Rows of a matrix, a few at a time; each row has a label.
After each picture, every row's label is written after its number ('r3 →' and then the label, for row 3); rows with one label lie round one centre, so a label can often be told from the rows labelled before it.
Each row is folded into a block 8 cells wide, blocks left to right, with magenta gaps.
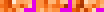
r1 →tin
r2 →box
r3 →tin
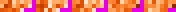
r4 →tin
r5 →tin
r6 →tin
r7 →box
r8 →box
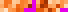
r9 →box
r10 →tin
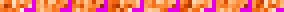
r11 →tin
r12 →box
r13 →box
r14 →tin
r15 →box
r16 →tin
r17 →box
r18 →tin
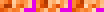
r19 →tin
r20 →tin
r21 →tin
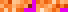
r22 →box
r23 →box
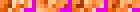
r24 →tin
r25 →box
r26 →tin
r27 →tin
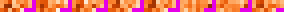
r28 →tin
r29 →tin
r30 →tin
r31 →tin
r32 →tin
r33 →box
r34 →box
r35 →tin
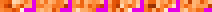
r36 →tin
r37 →box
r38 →box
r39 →tin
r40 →tin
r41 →box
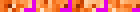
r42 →tin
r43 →box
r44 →tin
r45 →box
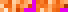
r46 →box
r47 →box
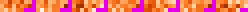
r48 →box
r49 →box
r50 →tin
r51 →box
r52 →tin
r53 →box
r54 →tin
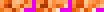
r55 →tin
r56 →tin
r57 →tin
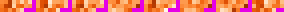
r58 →tin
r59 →tin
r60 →tin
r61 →box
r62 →tin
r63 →box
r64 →box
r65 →tin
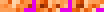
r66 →box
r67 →tin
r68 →tin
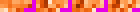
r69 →box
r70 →tin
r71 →tin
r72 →tin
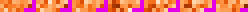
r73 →box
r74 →box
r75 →box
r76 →tin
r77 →tin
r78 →tin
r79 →box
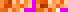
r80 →tin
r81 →tin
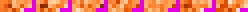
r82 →tin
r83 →tin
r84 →box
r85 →box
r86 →box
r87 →tin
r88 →tin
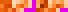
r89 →tin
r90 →tin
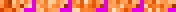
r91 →tin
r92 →box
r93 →box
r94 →box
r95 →box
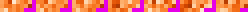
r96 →box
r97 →box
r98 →box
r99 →tin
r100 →box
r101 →tin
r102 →box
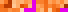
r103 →tin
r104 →box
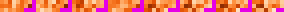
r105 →box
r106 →box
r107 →tin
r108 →box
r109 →tin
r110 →tin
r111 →tin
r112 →tin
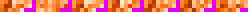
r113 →tin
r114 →box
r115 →tin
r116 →tin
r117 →tin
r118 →tin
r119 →tin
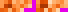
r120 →tin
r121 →tin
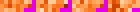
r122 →box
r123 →box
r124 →box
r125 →tin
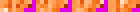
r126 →box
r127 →box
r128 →box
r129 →box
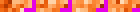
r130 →tin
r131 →box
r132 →box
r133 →box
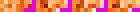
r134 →box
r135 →tin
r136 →tin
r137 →tin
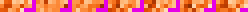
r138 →tin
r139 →box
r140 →box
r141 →tin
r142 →tin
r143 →tin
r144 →tin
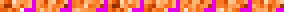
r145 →tin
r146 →box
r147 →box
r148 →tin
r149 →tin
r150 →box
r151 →box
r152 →box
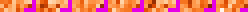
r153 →box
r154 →tin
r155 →box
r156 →box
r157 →tin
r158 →box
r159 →box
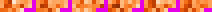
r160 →tin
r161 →tin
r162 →box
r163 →tin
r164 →tin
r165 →tin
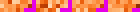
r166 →box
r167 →tin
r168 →box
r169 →box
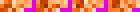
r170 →tin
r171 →tin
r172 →tin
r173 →tin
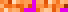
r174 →box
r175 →box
